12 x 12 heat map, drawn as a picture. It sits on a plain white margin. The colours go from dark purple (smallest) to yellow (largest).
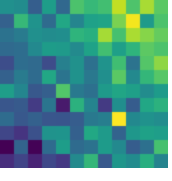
Average level on the scale: 50%. Slope: up to the top right. Ninth with the highest average: top right. Mirror symmetry: none. Ninth with the lowest average: bottom left.
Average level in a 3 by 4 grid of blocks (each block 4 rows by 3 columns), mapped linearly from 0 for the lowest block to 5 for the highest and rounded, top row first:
2345
1233
0133
